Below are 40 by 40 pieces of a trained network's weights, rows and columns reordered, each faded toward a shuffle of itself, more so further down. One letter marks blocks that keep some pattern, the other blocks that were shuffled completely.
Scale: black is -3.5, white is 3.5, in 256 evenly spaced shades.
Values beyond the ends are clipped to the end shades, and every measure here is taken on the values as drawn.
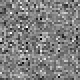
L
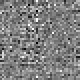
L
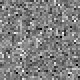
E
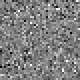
E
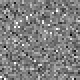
E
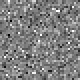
E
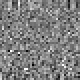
L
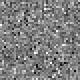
E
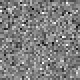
E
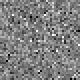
E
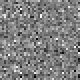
L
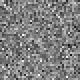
E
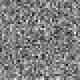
L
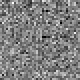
L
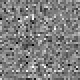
L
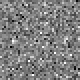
E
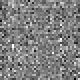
L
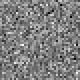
E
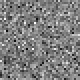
E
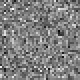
L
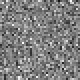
E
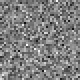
E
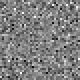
E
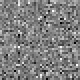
L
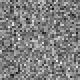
E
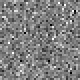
E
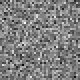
E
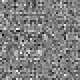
L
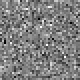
E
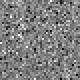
E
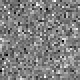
E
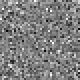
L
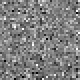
L
